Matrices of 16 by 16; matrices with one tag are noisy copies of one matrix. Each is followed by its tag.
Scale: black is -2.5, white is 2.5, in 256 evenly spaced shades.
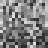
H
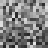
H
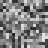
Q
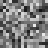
Q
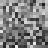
H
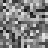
Q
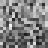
H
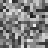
Q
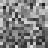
H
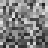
H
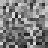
H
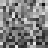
H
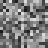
Q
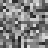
Q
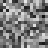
Q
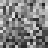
H
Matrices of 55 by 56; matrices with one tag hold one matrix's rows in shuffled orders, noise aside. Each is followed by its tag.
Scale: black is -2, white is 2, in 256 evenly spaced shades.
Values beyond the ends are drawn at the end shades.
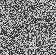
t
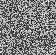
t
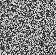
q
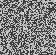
t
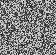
q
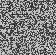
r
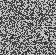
t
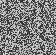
q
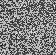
r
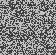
r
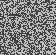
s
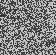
s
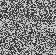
t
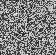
s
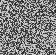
t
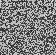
r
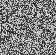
q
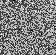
s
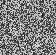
q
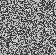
q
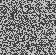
t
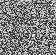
t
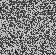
r
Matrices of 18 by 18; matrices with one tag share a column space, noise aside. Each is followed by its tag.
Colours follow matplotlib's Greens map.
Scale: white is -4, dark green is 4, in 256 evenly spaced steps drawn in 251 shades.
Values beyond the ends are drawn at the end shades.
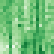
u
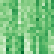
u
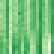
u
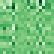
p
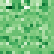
p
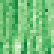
u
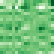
p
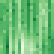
u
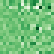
p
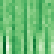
u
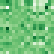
p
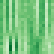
u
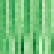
u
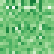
p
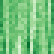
u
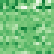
p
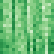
u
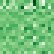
p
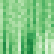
u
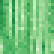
u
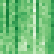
u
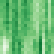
u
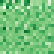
p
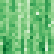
u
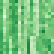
u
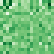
p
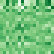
p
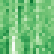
u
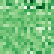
p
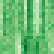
u
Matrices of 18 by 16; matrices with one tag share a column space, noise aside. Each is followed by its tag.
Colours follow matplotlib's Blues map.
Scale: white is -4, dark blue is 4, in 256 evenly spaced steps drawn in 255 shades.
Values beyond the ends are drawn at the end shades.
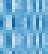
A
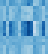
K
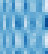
A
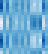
A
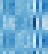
A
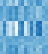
K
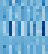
K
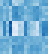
K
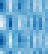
A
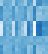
K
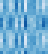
A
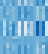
K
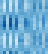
A
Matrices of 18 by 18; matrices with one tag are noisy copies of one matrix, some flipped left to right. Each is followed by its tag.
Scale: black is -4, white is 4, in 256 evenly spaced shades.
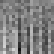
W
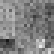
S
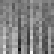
W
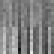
W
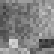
S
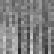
W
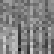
W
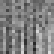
W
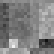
S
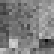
S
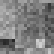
S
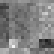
S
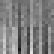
W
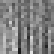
W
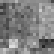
S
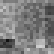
S
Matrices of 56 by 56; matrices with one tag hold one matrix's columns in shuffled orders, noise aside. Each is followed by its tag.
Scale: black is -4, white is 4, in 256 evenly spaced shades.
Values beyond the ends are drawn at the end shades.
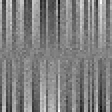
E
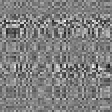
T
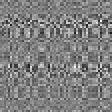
T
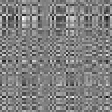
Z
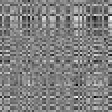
Z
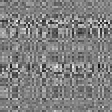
T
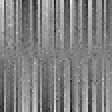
E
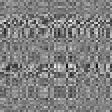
T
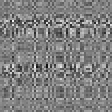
T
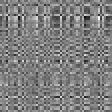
Z
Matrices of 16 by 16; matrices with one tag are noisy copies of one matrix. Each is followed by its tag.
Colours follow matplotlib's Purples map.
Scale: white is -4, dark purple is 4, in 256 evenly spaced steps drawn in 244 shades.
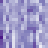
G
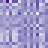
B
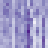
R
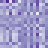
B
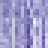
R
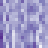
G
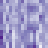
G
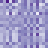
B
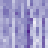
R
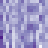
G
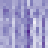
R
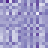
B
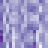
G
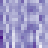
G
